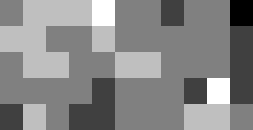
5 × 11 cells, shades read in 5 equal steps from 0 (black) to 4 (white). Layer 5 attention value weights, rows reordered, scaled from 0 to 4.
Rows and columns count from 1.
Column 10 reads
2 2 2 4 3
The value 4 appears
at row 1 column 5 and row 4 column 10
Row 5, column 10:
3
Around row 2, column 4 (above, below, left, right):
3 2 2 3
